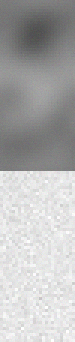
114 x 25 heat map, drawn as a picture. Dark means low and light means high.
The table splits into 2 rows of 1 panel. Panel 1,1: middling, smooth. Panel 2,1: very high, fine-grained, faint in contrast.
